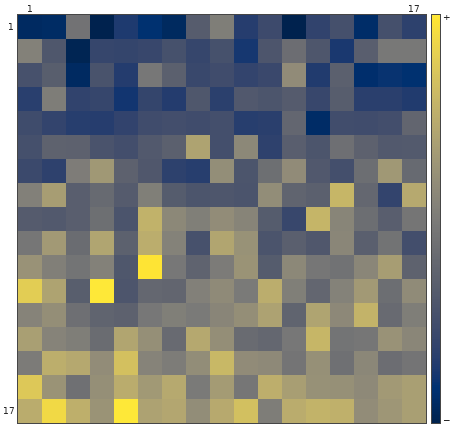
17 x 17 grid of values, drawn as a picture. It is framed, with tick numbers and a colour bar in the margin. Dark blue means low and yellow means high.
Ninth with the lowest average: top left. Slope: up to the bottom. Stripes: none. Ninth with the highest average: bottom left.
